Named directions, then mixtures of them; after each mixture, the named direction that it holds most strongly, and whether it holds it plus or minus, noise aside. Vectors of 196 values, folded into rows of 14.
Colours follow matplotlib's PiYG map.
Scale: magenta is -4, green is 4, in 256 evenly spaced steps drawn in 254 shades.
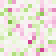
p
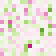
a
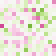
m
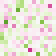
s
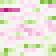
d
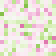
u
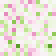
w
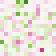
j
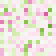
a, plus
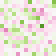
m, minus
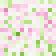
a, plus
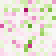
m, plus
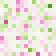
s, minus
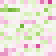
d, minus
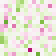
s, plus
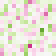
a, plus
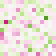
s, minus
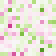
p, minus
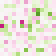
m, plus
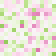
u, plus
